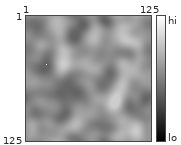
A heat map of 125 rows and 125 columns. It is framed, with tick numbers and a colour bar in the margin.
No row or column stands out. The halves do not mirror each other. One lone cell stands out, far higher than its neighbours. The texture varies smoothly and slowly. Overall the values sit about 60% of the way up the scale.
